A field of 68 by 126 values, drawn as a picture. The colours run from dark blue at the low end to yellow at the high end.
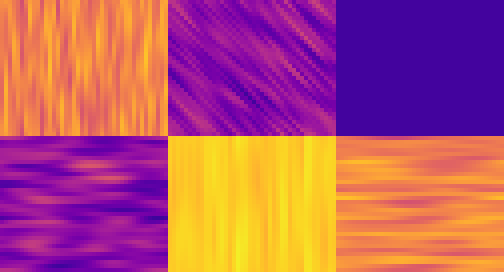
It is made of 2 by 3 panels. Panel 1,1: high, streaked downward. Panel 1,2: low, slanting down to the right. Panel 1,3: very low, flat. Panel 2,1: low, streaked across. Panel 2,2: very high, streaked downward, faint in contrast. Panel 2,3: high, streaked across.
